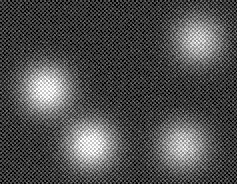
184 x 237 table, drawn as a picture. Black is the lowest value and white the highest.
Odd rows or columns: none. Average level on the scale: 30%. Mirror symmetry: none. Bumps: four.
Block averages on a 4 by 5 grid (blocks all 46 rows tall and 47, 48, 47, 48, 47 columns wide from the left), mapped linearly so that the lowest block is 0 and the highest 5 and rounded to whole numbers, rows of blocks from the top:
00024 / 33012 / 35221 / 05342
